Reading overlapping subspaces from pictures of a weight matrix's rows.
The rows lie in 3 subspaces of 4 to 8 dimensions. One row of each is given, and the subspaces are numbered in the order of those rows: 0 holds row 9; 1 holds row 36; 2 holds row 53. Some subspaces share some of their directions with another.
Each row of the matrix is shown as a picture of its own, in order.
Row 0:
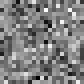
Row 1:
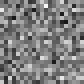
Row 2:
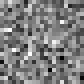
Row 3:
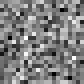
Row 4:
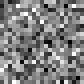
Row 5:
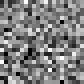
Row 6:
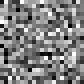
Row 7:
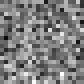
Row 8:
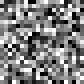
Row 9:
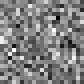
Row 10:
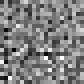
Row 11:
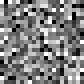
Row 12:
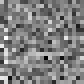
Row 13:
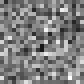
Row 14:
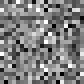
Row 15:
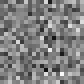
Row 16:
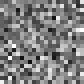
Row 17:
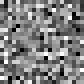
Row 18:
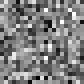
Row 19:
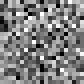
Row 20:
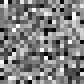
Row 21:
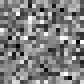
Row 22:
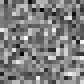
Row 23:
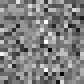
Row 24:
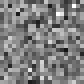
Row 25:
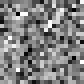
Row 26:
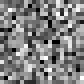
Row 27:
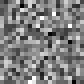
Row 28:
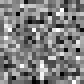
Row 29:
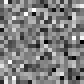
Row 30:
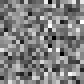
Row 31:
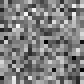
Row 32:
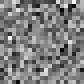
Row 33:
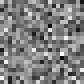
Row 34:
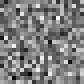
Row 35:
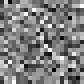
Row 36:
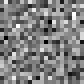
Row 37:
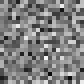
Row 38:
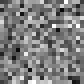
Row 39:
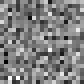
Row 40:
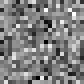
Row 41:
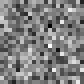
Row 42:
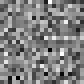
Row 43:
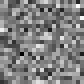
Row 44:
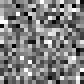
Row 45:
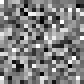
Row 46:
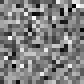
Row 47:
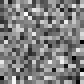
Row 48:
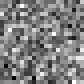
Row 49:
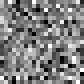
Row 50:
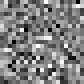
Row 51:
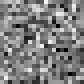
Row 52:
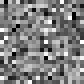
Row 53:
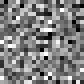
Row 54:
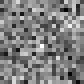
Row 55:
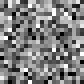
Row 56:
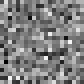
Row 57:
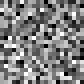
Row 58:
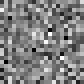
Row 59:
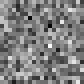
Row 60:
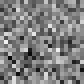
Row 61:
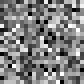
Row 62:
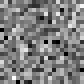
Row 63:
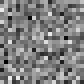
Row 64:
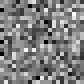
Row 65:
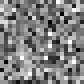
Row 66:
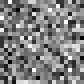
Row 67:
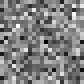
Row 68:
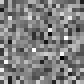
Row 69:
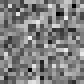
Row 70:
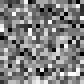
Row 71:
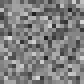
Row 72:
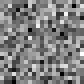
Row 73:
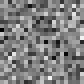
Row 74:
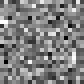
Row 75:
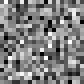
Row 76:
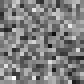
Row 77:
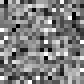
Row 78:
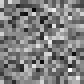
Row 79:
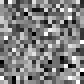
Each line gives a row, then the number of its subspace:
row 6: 0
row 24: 2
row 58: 1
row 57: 2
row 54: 2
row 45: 0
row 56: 1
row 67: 1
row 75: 1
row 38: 2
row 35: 0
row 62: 0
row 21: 2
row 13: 2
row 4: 0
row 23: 1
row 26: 0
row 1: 0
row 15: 1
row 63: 1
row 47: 1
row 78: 0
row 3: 2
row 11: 0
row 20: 1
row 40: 1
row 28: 2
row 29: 0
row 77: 1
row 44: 0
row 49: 1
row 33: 1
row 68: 1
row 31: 1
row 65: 0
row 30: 1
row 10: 0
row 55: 2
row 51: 2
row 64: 1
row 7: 2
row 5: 0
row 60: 0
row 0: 1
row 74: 0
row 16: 0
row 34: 0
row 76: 2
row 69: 2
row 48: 2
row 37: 2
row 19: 2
